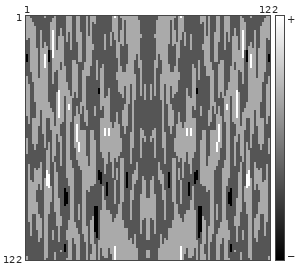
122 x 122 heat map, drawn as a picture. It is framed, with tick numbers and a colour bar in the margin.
The left and right halves mirror each other. There is no overall slope. The grain runs up and down.
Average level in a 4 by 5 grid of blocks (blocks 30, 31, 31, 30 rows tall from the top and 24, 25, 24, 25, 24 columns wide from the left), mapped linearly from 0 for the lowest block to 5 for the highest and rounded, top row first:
42424
53235
33033
24242
